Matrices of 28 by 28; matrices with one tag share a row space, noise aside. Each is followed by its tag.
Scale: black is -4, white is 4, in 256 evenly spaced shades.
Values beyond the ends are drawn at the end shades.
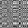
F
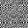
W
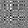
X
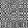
W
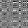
F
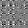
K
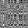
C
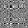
X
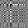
X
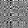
X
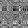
F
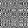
W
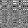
F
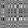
C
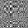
X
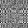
W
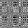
F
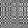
W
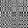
W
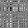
X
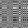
F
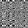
K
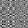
K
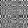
W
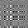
X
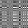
F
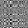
X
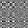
K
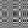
F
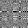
F
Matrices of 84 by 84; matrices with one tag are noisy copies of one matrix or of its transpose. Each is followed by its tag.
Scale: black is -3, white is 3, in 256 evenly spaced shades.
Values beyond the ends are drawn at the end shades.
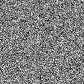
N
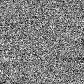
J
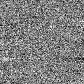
J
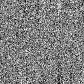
J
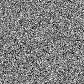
N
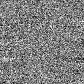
J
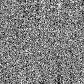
J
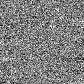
J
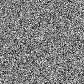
N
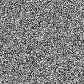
N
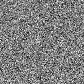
N
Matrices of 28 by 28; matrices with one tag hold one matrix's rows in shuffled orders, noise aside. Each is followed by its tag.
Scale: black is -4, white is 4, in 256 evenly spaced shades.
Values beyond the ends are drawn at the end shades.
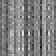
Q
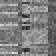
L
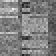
L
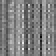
Q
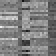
L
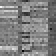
L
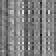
Q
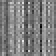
Q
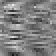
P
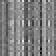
Q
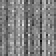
Q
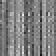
Q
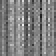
Q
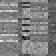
L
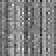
Q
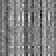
Q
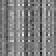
Q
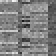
L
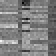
L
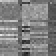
L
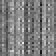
Q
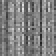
Q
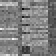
L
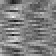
P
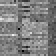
L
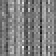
Q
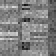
L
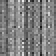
Q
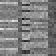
L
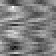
P
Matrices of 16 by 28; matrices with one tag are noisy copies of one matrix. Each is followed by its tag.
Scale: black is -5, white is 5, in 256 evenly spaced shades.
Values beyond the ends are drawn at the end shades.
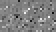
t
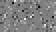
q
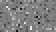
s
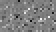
t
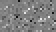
t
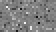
s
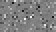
q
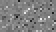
t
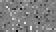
s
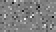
q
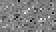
t
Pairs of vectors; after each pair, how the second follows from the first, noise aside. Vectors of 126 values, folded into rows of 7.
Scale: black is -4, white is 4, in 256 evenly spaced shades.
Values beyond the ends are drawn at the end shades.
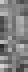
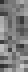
negated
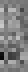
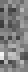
negated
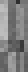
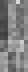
negated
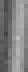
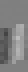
partly zeroed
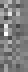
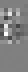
partly zeroed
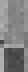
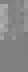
partly zeroed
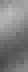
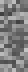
shuffled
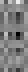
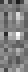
negated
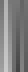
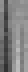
negated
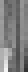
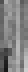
negated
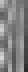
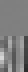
partly zeroed
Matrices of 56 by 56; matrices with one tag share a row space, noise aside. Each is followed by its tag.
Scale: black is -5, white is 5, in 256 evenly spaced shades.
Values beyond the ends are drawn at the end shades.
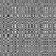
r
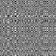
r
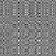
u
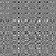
u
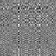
u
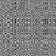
r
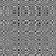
u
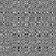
u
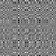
u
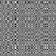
r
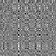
u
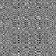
u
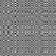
r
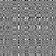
u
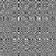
u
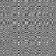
u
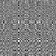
u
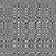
u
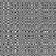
r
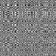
r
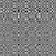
u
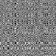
r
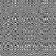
r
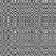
r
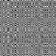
r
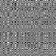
r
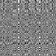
u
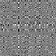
u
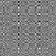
u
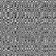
r
